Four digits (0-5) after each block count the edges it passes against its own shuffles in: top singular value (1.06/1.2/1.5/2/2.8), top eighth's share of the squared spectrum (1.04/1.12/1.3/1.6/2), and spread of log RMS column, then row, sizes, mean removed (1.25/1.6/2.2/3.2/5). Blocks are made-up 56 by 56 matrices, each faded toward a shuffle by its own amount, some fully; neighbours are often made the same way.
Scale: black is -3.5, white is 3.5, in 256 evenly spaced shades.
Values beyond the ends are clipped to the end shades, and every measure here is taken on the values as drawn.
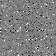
2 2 0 0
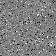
1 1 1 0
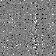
3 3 2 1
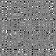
4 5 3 3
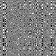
4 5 3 2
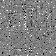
3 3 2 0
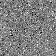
0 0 0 0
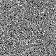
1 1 0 0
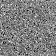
0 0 0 0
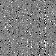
2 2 2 1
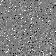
1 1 0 0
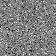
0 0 0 0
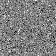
0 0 0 0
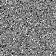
0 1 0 0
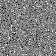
2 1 0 0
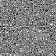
3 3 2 1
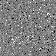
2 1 0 0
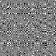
4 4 2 3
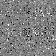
3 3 1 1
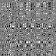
4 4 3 3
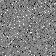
2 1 0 0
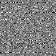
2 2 0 3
